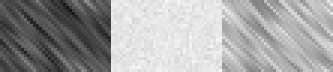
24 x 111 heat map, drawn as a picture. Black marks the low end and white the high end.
It is made of 1 by 3 panels. Panel 1,1: low, slanting down to the right. Panel 1,2: very high, fine-grained, faint in contrast. Panel 1,3: high, slanting down to the right.
